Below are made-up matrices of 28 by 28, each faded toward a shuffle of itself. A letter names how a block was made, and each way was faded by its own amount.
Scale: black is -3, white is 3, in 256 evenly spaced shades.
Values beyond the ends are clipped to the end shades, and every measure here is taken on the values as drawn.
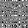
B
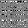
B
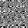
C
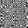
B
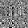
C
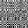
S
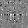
B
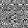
C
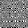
B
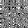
B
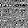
C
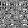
C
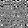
B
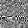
C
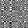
S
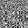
C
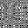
S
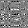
B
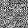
C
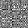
C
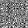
C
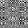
S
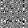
B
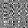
S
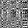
S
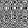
S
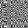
S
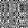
S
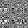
S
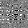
B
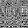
C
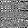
B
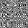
C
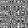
S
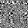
C
